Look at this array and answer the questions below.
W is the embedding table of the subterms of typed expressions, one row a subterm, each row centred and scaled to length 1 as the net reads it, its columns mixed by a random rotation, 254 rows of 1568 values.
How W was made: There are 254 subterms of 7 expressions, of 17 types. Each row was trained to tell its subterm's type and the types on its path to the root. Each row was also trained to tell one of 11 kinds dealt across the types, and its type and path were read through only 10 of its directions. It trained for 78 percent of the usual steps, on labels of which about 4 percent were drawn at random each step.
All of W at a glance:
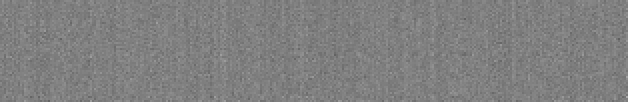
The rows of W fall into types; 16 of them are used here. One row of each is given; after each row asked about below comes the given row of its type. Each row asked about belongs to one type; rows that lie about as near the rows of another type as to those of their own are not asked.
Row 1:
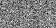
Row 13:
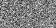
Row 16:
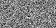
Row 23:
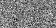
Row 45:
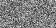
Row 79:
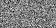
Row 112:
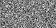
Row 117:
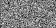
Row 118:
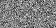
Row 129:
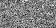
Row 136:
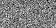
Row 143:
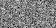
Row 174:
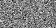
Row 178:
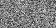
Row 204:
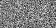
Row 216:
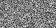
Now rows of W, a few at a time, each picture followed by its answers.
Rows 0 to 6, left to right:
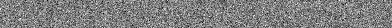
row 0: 118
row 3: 23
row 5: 143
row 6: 129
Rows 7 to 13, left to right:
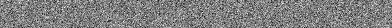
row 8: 23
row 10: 136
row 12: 23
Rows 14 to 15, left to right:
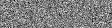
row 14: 79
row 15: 13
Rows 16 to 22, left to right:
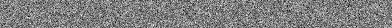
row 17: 79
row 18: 143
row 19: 129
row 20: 118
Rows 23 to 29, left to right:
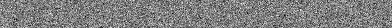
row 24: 79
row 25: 178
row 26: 117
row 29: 16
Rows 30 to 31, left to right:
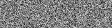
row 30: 118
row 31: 216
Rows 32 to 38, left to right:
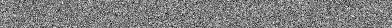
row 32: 23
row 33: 45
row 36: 13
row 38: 136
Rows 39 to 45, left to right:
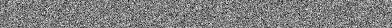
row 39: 216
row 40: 79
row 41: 178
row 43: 23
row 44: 13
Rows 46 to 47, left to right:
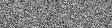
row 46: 143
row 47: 112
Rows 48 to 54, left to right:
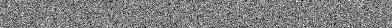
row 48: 216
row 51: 129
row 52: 143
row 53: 45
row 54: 178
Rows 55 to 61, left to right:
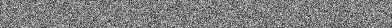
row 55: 117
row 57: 216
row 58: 45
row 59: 117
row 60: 204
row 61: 204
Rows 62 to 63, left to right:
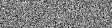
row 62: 143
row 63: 117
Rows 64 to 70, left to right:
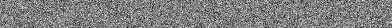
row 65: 136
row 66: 45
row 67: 216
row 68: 112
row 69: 174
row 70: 118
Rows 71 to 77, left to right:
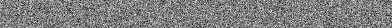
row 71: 16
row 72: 178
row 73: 204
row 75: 117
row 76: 16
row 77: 143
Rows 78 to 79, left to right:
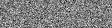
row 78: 79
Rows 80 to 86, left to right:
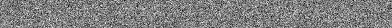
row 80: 1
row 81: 1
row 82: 129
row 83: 112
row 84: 45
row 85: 79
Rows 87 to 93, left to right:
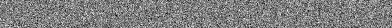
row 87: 118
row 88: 204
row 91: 118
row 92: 204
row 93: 143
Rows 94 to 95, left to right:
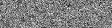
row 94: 129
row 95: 136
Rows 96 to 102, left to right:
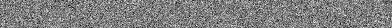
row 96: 1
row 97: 136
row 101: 45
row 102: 112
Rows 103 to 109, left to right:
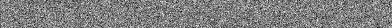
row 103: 23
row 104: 79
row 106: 79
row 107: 143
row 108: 13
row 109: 117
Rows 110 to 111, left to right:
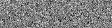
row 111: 16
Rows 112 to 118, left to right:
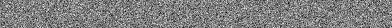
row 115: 45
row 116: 23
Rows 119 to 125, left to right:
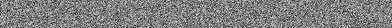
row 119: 117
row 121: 45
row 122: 216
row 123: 79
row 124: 16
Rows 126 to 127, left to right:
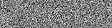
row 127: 178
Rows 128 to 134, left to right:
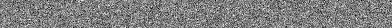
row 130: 45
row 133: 216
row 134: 1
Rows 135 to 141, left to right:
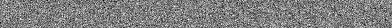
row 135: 117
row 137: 178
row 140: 1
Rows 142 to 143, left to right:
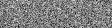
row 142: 204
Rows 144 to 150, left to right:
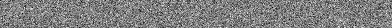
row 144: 129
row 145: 118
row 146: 16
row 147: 13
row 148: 136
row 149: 16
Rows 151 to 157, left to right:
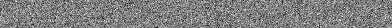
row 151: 13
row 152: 13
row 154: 45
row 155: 13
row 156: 13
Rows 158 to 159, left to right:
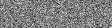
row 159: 23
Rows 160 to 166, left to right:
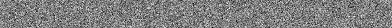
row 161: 16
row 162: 1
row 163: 129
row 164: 136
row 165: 23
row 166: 118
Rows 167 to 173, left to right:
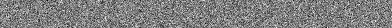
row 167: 117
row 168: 174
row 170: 216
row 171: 13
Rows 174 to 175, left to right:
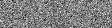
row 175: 143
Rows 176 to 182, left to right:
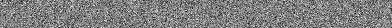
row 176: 13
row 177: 174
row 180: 79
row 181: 178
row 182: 216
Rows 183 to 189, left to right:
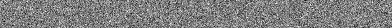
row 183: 16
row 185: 79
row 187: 45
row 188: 118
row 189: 204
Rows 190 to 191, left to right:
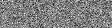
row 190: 23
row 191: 118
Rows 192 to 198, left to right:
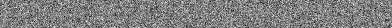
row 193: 178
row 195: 79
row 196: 118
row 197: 23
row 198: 204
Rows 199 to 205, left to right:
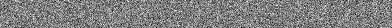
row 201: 13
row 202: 174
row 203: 129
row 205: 117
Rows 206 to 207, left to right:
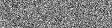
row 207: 204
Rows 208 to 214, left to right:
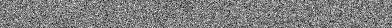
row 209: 143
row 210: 117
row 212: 129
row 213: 178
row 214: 13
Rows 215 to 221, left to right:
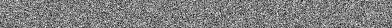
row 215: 143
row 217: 117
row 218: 174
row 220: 13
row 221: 129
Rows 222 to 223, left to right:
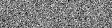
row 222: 204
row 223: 129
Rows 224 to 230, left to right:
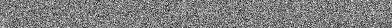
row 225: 216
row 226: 1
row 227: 129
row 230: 204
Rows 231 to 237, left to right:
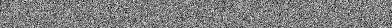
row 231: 129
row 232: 117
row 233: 178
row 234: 23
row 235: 143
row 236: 117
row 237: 174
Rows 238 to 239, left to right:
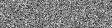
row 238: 178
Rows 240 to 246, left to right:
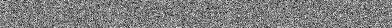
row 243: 118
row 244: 23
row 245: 118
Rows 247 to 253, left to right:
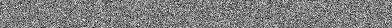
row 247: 117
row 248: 112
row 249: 45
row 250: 13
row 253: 1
